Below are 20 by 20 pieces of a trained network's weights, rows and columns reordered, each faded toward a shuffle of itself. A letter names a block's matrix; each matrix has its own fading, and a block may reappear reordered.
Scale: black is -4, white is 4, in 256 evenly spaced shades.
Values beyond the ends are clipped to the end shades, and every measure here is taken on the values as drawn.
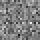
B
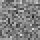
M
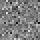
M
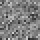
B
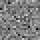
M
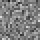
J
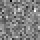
B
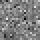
M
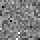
J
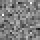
J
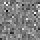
M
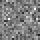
M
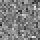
J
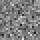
J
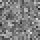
J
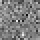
M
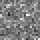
M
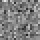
B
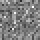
M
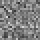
B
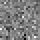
M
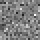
M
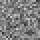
B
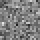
J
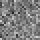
J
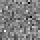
M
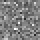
M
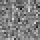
B
